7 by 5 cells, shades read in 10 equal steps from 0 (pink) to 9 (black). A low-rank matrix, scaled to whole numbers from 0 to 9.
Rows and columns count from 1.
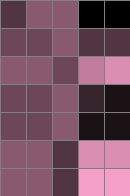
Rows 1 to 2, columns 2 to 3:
4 4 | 5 4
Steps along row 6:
same up down same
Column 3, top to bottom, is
4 4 5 4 4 6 6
